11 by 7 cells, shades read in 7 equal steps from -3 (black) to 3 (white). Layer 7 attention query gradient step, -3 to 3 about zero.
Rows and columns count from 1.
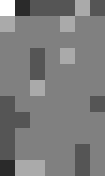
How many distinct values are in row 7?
2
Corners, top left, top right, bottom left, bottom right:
3 -1 -2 0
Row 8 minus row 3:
-1 -1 0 0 0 0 0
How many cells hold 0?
53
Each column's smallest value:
-2 -2 -1 -1 -1 -1 -1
